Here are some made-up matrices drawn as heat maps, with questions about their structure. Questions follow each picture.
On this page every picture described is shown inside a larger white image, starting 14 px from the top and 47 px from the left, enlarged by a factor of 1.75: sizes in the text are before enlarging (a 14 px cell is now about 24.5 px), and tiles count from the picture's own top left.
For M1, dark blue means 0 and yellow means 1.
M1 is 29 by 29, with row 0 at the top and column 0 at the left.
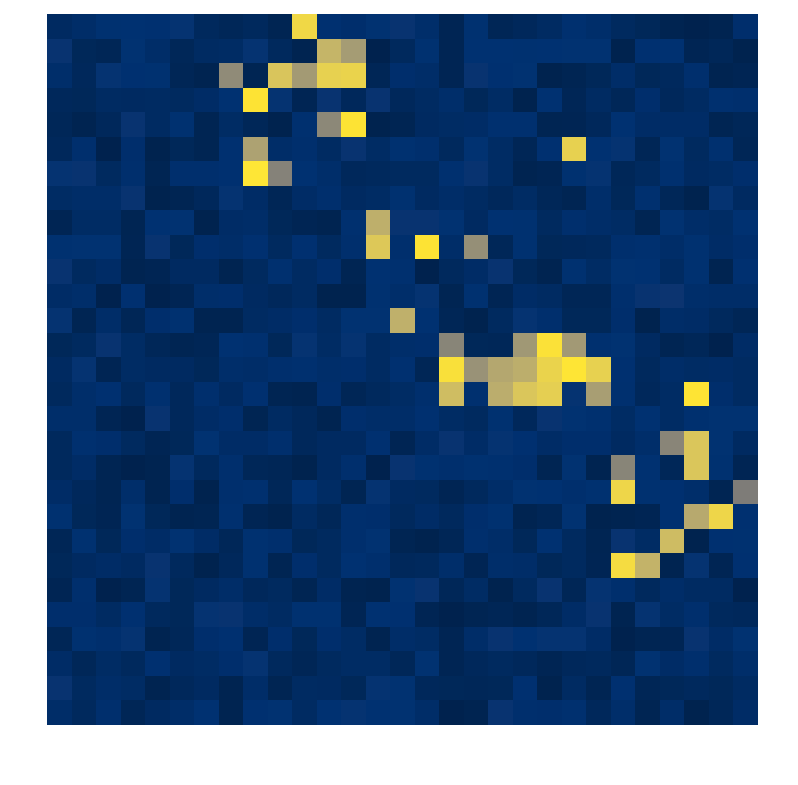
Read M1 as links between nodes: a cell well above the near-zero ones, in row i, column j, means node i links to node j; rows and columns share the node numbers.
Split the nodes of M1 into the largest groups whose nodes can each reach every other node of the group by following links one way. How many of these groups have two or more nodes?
0
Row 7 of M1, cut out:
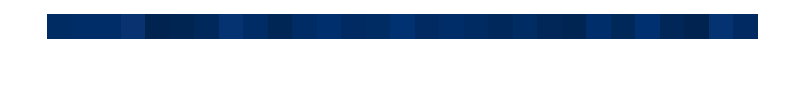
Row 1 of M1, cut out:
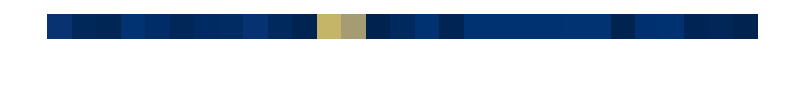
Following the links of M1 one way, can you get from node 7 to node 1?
no
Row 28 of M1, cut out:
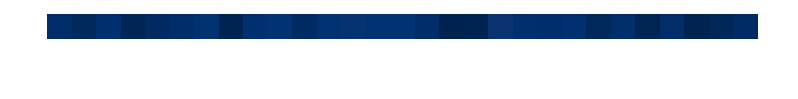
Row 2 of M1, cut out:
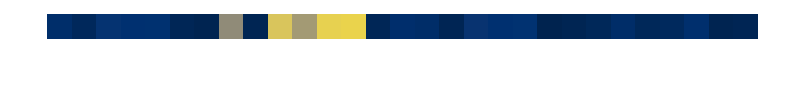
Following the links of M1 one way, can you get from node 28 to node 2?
no
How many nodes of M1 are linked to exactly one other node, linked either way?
6
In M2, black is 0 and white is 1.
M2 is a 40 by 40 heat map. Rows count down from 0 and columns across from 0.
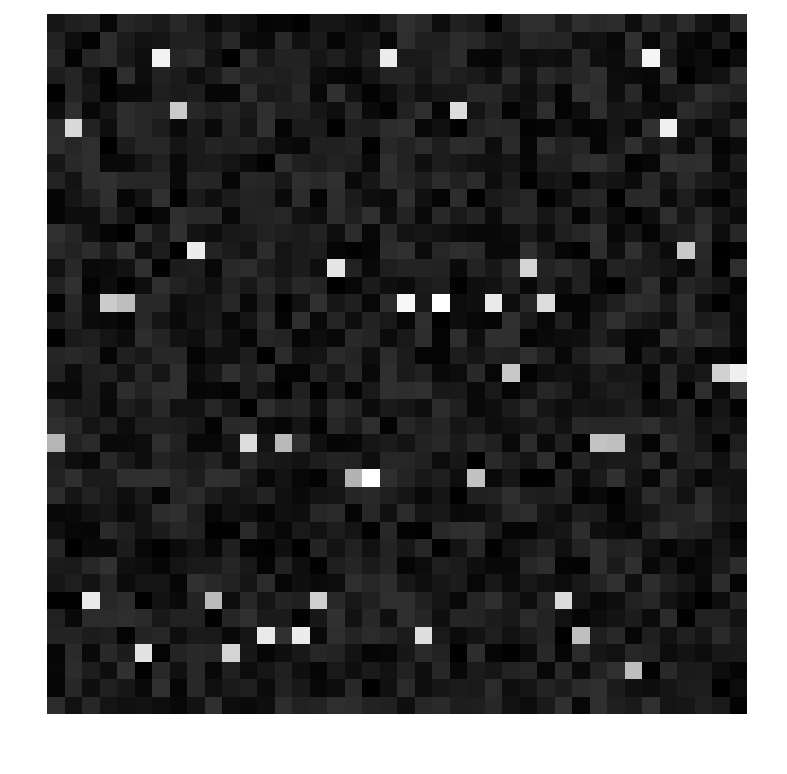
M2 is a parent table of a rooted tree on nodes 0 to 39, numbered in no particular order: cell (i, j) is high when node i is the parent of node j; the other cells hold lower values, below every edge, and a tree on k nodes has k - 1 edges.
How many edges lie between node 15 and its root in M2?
2
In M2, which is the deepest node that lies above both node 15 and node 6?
33
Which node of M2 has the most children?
16
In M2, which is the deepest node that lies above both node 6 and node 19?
2
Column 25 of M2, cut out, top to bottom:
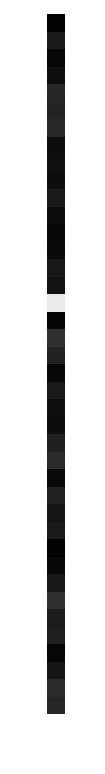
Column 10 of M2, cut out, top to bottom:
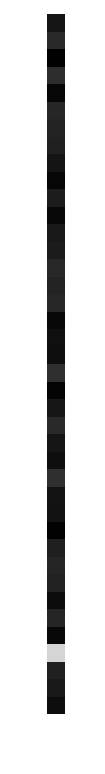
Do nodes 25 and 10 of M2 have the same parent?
no
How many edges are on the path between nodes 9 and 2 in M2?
2
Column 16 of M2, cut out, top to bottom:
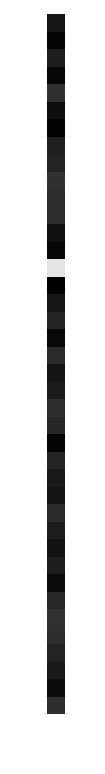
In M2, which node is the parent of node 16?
14
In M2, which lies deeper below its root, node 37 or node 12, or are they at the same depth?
node 12
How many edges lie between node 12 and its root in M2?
5
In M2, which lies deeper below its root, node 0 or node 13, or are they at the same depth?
the same depth
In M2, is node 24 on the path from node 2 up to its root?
no
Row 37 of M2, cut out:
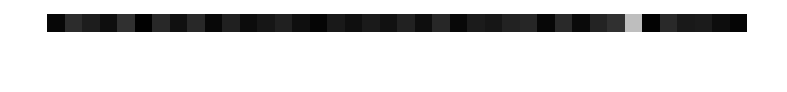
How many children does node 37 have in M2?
1
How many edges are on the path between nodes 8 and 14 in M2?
6
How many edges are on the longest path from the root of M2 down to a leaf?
13
